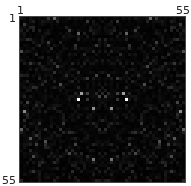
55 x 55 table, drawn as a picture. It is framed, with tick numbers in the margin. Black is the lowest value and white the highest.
No single row or column stands out from its neighbours. Fine speckle covers the field. The values are skewed, with a long tail toward high values. There are no regular stripes. The centre is the roughest part. It is mirror symmetric from left to right. There is no overall slope.
